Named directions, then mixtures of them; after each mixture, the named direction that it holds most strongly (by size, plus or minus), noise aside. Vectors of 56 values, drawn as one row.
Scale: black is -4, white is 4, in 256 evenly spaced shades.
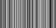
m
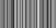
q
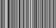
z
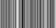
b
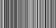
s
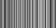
m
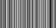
m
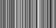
q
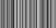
q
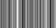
b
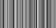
q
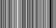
m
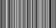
m
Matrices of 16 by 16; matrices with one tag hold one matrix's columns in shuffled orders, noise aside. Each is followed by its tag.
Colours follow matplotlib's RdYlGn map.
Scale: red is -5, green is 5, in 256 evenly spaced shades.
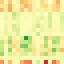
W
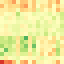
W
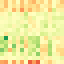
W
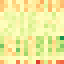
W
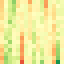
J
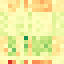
W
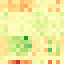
W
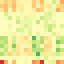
W
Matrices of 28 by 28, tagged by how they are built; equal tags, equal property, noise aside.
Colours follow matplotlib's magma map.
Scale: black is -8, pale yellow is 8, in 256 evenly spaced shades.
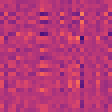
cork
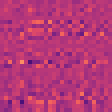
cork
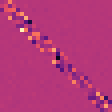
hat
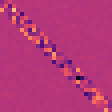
hat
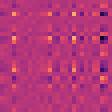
cork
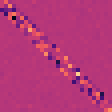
hat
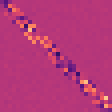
hat
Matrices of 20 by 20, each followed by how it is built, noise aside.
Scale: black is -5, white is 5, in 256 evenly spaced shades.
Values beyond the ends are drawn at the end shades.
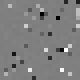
sparse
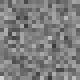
noise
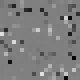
sparse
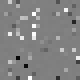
sparse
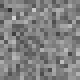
noise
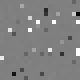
sparse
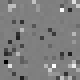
sparse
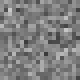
noise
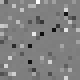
sparse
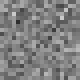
noise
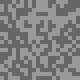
noise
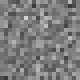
noise
